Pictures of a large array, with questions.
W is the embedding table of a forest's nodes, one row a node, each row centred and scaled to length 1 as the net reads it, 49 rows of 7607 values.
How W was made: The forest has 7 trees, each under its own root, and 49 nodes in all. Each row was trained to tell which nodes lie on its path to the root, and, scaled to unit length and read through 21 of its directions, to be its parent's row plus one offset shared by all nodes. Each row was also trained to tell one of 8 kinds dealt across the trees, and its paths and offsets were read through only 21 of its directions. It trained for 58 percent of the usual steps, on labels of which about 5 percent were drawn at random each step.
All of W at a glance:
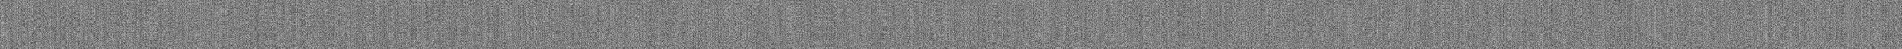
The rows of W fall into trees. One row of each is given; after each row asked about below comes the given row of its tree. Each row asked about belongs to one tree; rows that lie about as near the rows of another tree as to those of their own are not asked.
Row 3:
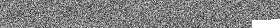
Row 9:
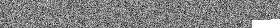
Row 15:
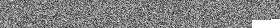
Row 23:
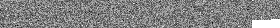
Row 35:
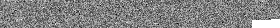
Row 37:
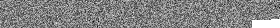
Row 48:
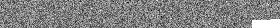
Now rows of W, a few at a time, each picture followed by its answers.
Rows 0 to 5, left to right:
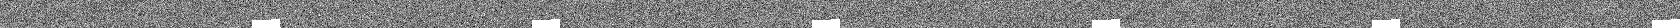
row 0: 3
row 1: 9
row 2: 35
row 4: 3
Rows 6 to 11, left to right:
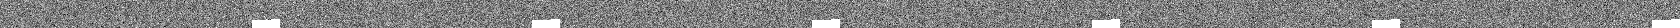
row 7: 35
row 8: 37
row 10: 9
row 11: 9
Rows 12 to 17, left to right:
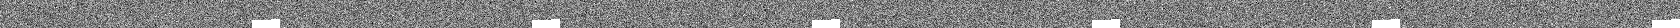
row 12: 37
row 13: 37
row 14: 9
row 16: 35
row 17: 37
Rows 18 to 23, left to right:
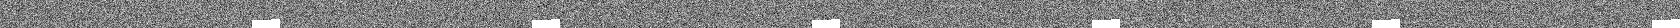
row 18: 37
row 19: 9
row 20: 9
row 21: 15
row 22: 35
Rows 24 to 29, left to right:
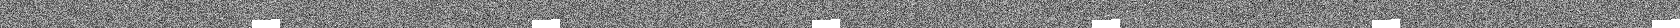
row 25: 9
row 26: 23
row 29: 37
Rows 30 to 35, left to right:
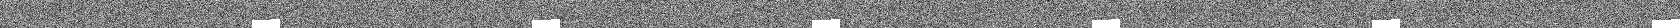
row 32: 23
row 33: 35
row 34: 35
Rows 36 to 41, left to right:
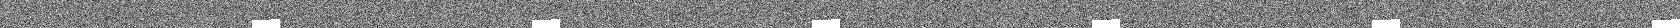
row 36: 35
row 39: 37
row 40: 48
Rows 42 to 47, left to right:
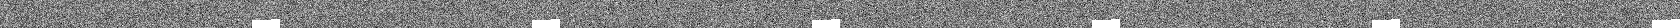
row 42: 15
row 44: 9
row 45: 37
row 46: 35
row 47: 48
